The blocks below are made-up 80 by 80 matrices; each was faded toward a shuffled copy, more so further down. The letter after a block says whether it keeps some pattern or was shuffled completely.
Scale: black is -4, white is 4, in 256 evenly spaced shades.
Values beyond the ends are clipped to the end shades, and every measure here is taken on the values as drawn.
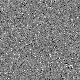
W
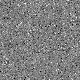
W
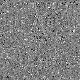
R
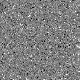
R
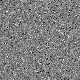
W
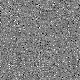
R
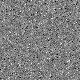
W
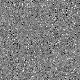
R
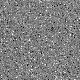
W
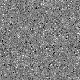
R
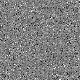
R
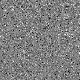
R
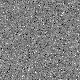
W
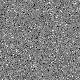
W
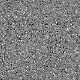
R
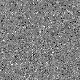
R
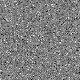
R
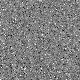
W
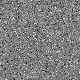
W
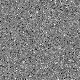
W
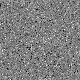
W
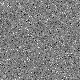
W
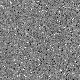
W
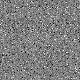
R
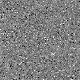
R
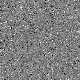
R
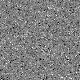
W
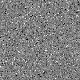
R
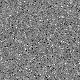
W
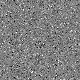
W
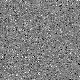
R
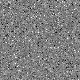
R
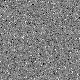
W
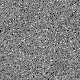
R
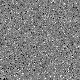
W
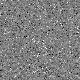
R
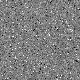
R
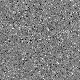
R
